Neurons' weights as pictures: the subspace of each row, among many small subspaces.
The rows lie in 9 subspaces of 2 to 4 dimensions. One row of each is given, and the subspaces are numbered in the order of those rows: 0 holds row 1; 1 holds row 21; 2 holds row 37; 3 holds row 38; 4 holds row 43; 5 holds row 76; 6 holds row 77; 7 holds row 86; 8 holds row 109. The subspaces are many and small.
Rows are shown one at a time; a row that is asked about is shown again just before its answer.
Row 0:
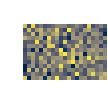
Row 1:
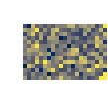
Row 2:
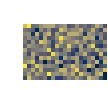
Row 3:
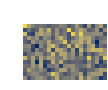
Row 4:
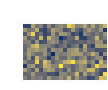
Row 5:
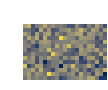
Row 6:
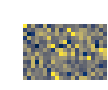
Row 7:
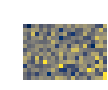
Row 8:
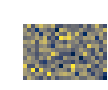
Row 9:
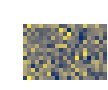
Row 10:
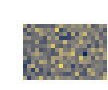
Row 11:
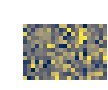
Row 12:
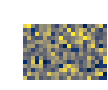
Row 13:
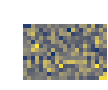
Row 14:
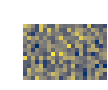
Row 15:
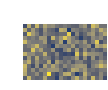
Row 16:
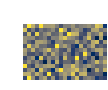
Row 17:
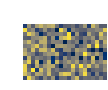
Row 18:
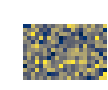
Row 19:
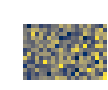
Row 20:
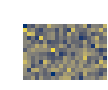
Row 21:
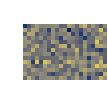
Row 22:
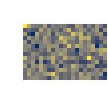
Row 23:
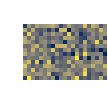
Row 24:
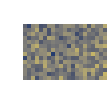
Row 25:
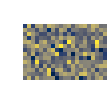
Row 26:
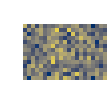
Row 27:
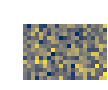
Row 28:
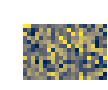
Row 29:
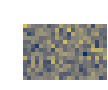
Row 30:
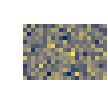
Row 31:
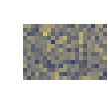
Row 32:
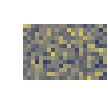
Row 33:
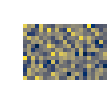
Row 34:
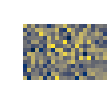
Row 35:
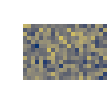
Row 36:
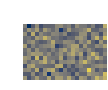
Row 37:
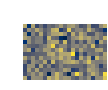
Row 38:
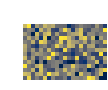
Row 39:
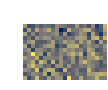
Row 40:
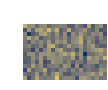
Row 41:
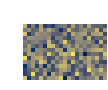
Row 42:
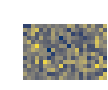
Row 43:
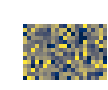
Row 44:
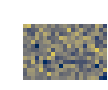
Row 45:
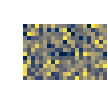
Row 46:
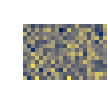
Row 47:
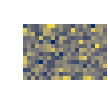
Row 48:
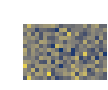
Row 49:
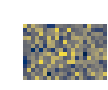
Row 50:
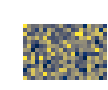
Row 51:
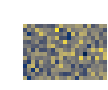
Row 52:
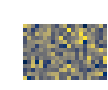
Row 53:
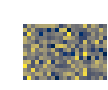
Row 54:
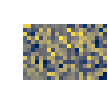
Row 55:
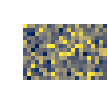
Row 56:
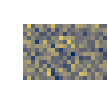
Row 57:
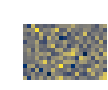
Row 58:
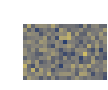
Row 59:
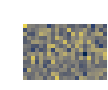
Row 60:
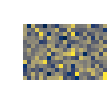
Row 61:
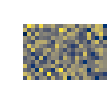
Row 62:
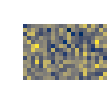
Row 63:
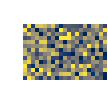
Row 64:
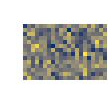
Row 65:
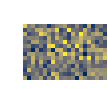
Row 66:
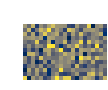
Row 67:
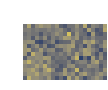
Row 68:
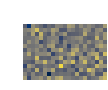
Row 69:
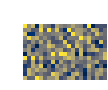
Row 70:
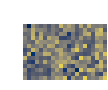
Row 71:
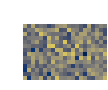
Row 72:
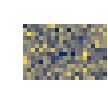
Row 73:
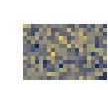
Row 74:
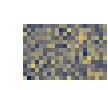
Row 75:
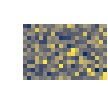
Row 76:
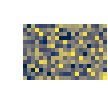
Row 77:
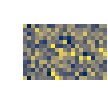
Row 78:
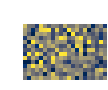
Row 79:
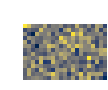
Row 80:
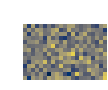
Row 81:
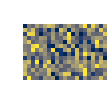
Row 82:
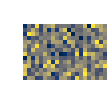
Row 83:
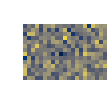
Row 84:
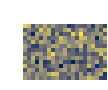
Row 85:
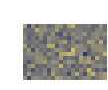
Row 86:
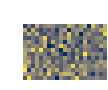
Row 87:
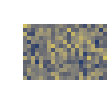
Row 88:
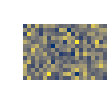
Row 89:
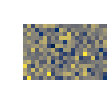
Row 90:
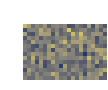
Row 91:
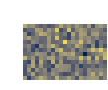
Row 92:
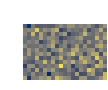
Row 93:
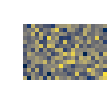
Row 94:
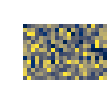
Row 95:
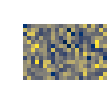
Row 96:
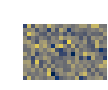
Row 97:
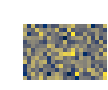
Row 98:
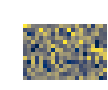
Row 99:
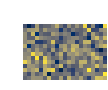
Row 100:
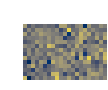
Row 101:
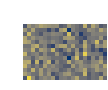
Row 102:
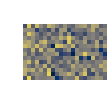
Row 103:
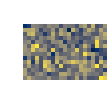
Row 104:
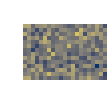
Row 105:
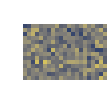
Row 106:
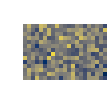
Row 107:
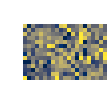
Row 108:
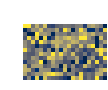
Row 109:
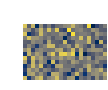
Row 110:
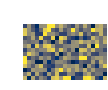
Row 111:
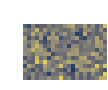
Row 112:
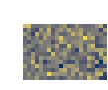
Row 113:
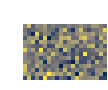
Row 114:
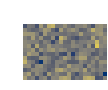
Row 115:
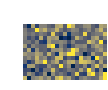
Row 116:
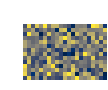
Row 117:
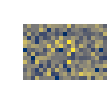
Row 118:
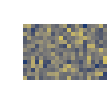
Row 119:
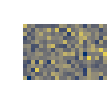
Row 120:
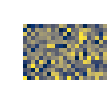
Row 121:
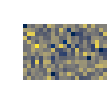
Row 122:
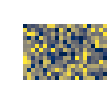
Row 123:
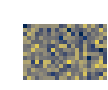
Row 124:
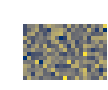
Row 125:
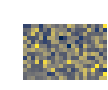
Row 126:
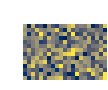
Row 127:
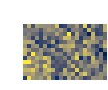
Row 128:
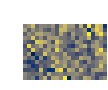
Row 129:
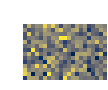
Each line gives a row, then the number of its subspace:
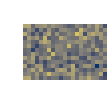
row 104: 2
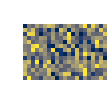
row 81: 0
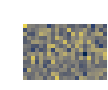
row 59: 3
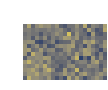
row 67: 4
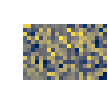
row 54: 0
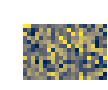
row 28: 0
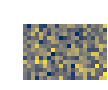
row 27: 8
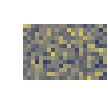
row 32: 1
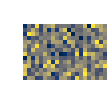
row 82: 8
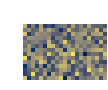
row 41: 2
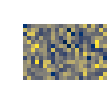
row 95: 0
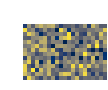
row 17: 5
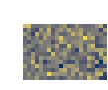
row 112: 1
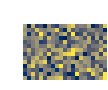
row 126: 8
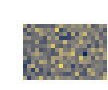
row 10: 5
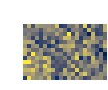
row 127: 4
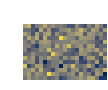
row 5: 0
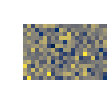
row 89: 0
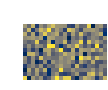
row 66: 7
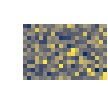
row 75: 6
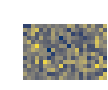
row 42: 0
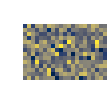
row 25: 6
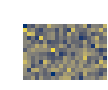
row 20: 7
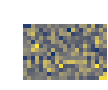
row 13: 5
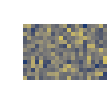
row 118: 4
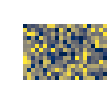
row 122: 7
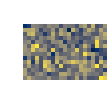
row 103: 5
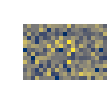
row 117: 6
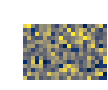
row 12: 4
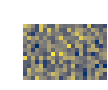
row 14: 8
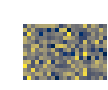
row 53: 1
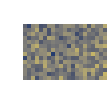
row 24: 8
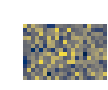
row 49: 7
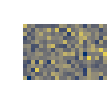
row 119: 1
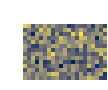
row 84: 3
